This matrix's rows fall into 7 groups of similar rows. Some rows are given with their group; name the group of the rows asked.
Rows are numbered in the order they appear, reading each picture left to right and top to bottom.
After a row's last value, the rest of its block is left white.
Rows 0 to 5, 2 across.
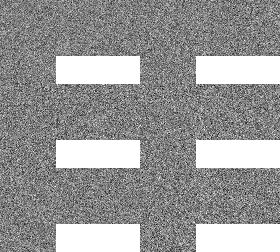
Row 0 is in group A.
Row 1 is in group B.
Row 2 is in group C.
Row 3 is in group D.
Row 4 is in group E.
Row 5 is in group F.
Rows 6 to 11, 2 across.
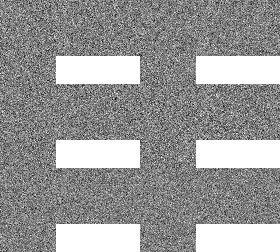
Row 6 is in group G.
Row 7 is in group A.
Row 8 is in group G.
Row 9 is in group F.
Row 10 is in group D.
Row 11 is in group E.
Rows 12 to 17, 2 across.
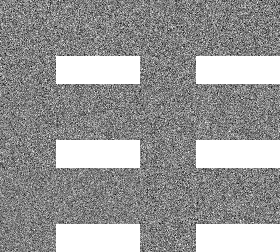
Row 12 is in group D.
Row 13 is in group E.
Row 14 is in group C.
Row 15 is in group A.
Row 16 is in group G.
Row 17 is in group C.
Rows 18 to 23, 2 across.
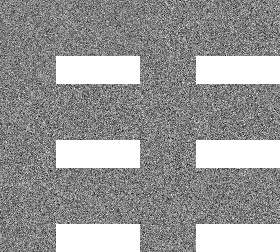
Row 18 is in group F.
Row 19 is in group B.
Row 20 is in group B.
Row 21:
G
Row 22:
D
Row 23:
E
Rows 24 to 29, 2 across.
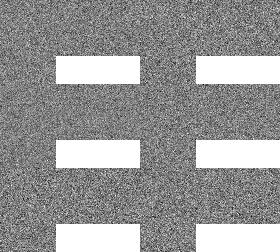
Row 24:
B
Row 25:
D
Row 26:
C
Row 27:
C
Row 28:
E
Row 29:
A
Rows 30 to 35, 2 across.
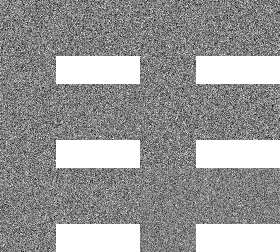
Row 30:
E
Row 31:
E
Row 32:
C
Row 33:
B
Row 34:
D
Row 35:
F
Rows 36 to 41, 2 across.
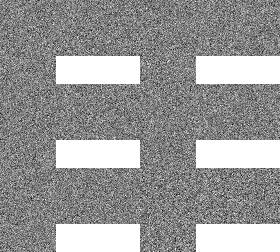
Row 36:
E
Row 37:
A
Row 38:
F
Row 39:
G
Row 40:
E
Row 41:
F
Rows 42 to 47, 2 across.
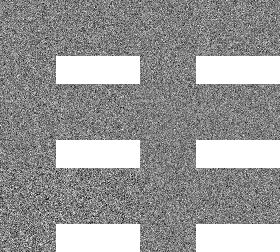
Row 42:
C
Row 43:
A
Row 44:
D
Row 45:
D
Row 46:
F
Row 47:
E
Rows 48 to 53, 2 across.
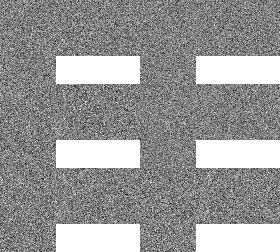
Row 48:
E
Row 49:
E
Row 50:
G
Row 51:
B
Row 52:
G
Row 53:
A
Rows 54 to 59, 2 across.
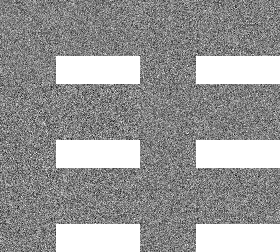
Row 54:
B
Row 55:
C
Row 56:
B
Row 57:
G
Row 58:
D
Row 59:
C
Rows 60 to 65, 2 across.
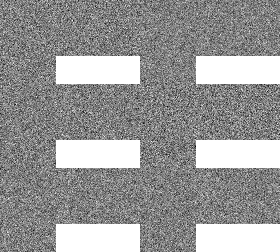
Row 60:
E
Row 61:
A
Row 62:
F
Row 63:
E
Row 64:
A
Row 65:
F
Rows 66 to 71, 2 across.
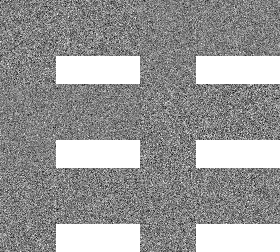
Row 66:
A
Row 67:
C
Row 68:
E
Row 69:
B
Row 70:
C
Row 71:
D
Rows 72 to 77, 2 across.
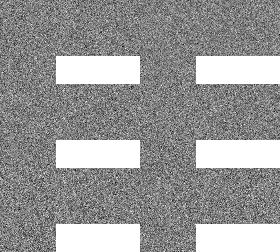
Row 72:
F
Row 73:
B
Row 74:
G
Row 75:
G
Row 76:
G
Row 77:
B
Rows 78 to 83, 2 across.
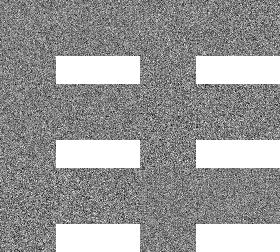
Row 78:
B
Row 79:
B
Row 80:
E
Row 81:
C
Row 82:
F
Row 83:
C
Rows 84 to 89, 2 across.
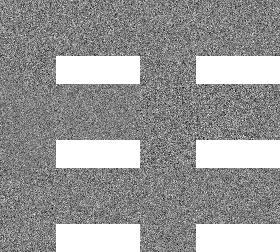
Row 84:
G
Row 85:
D
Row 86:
D
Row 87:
C
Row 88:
A
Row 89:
E
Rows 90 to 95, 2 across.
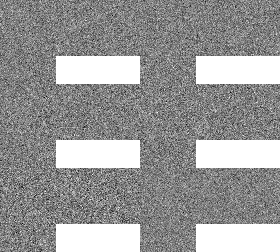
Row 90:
G
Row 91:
C
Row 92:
B
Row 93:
G
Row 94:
F
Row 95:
B
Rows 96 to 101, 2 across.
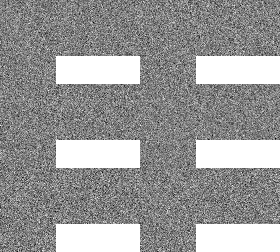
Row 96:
B
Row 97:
D
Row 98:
D
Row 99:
D
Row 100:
B
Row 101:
B
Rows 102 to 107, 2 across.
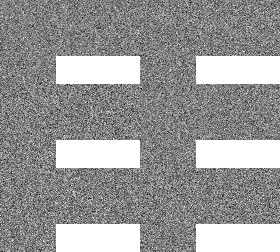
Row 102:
D
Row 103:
D
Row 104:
B
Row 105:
B
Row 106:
F
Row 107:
E
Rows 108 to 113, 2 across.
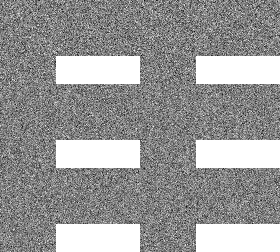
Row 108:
E
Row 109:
G
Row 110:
F
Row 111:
F
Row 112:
B
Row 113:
C
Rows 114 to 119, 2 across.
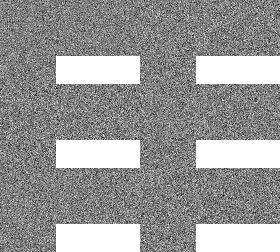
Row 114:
C
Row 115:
G
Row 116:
D
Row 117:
G
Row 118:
B
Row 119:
E
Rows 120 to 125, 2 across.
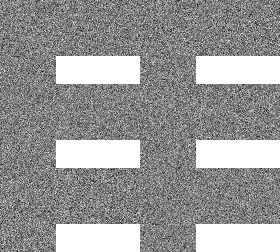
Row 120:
E
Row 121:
E
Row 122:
A
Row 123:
D
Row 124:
A
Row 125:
E
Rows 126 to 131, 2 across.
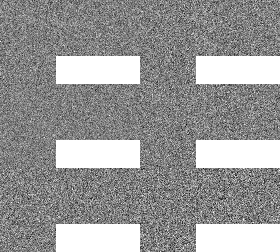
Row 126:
D
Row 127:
G
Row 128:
E
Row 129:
G
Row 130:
E
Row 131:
C
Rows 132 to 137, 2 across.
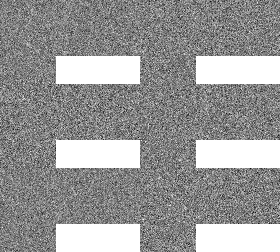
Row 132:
B
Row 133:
E
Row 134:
D
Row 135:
F
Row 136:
G
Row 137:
E
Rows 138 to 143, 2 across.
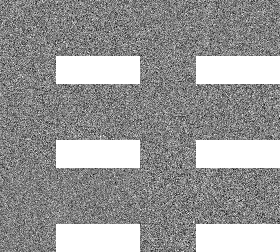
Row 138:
E
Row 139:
A
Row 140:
C
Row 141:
B
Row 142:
G
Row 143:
F
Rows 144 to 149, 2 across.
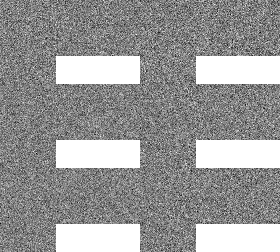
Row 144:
C
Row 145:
A
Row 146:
C
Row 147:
D
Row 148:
B
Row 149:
B
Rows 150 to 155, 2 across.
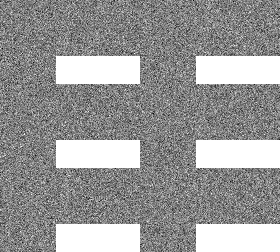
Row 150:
A
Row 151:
F
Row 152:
E
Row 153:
G
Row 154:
F
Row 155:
D
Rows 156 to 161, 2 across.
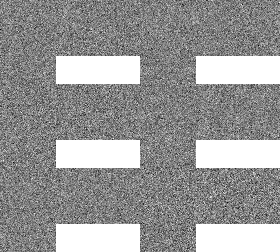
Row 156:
F
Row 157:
B
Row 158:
C
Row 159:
A
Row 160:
D
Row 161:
G
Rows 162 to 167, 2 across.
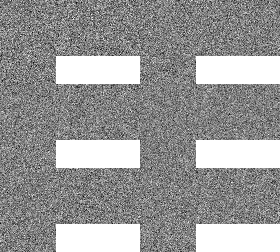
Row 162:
A
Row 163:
E
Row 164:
A
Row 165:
F
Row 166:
E
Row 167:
A
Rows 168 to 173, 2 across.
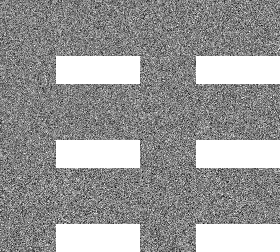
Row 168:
D
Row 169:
E
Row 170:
B
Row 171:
A
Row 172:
F
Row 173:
F
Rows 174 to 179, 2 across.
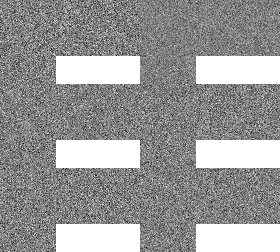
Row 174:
F
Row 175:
D
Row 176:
G
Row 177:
A
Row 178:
C
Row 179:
G
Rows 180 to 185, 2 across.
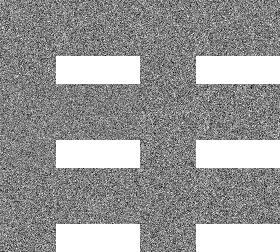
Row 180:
G
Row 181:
G
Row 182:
E
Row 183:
A
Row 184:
C
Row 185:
F
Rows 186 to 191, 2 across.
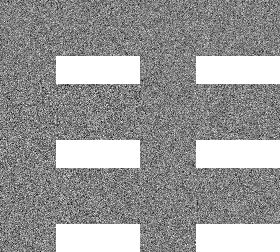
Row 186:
B
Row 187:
A
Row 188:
C
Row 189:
A
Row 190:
F
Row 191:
C
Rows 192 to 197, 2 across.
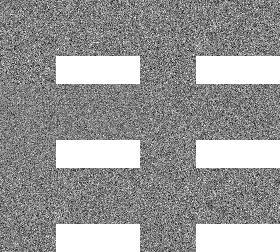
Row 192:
A
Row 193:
G
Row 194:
C
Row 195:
E
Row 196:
G
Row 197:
G
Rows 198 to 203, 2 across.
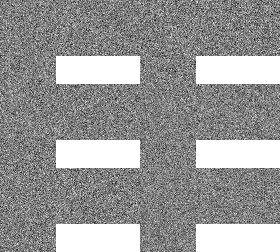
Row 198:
F
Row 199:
E
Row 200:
G
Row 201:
D
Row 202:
G
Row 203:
F
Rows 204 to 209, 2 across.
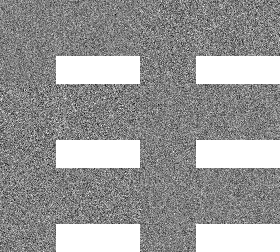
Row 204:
G
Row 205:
G
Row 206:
G
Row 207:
C
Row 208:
E
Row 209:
D
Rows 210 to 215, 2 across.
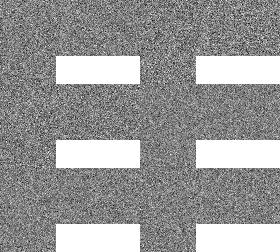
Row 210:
F
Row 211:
A
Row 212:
B
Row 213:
D
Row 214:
B
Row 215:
D
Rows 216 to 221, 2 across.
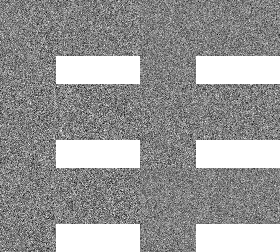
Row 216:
B
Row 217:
B
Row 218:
F
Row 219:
B
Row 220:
G
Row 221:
A
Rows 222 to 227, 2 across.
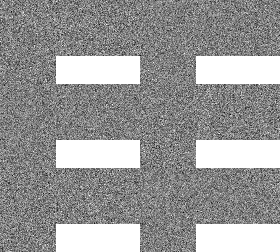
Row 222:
D
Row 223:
E
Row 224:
C
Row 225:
A
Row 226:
C
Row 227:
B
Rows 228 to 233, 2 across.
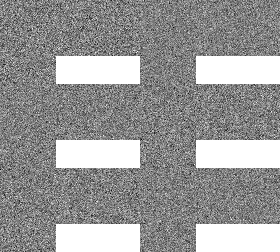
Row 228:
E
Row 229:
G
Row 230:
C
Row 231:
A
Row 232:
A
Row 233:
C
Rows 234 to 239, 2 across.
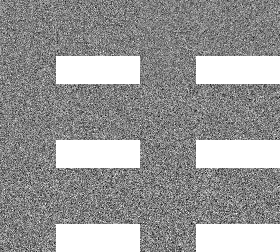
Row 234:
C
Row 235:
B
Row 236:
F
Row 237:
D
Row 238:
B
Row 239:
F
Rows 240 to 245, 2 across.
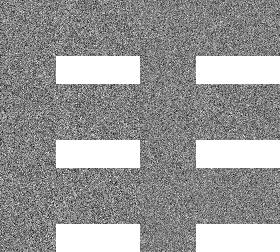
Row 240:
F
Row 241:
G
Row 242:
A
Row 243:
F
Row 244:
G
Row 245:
B
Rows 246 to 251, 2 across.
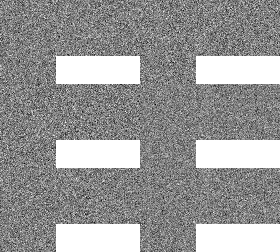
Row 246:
D
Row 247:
G
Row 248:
E
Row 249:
F
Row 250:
F
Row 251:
F
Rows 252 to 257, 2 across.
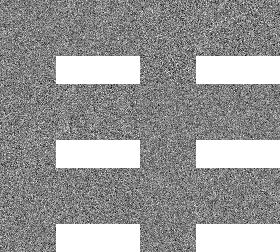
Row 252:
A
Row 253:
G
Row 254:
A
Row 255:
C
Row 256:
E
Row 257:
G
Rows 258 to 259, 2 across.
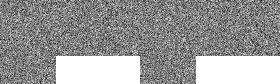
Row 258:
B
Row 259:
B
